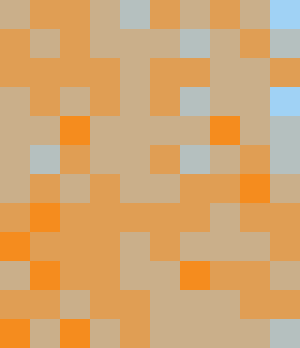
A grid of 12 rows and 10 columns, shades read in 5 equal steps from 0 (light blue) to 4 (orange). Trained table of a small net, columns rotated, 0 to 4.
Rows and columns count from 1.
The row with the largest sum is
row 8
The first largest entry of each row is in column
2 1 1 2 3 3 9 2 1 2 1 1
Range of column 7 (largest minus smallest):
3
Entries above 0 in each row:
9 10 10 9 10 10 10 10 10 10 10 10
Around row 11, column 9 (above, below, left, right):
3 2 2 3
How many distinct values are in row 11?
2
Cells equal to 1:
9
